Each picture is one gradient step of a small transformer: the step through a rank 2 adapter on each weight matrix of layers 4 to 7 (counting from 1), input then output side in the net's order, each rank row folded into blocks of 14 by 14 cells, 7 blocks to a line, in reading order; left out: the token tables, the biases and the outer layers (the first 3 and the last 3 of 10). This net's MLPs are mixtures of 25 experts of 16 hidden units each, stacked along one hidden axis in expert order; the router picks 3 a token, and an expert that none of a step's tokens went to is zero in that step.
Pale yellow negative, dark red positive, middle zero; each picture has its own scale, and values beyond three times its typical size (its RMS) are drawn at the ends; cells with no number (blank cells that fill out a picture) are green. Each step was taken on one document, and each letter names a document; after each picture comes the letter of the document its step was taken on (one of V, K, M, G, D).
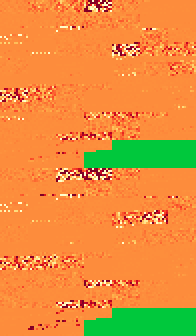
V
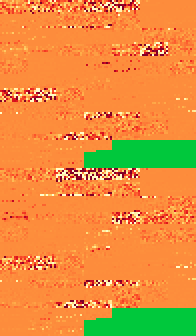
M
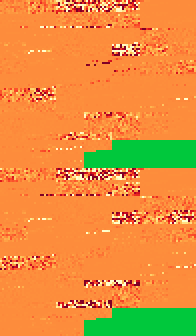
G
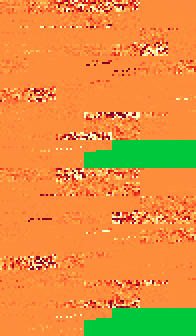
G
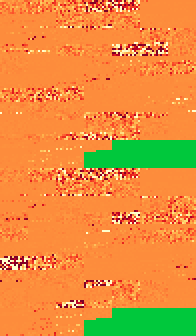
M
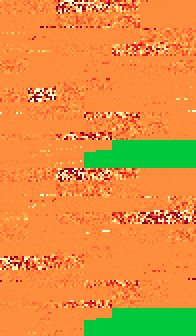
M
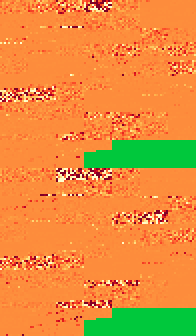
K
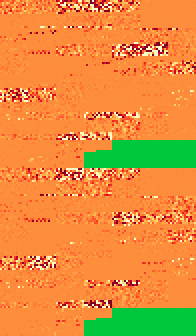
K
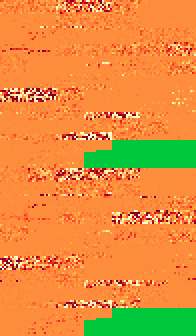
M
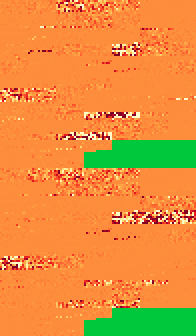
G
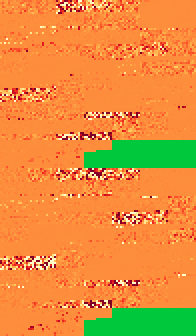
V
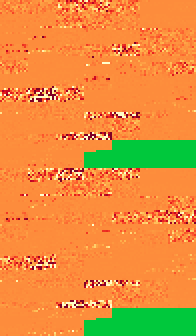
M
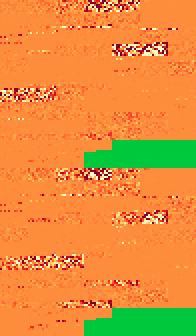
V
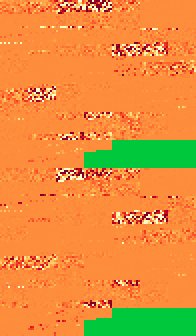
V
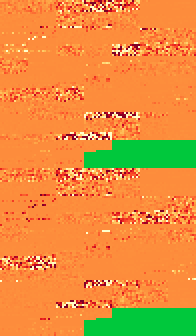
M
